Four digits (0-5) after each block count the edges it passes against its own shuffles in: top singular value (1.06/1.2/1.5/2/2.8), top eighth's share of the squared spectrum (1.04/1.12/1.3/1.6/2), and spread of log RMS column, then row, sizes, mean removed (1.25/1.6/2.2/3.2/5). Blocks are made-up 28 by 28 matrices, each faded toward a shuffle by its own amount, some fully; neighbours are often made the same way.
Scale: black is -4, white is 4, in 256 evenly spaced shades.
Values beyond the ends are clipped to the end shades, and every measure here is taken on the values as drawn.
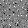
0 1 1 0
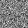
0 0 0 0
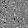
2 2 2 0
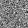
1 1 0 0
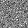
0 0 0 0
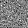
0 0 0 0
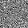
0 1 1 0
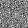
0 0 0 0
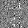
2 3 2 0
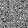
0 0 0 0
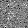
0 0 0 0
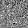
1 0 1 0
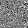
1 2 2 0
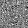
0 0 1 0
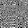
3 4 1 2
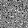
1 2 1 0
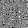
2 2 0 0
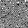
2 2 0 0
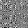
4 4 2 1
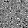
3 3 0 1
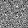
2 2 0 0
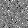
0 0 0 0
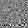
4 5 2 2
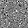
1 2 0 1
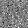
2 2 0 0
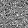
1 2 0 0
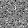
2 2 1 0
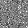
1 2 1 0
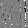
3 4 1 0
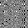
3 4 1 0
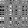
4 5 3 3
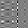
4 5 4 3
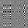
4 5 3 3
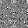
3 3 1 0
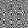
4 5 2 2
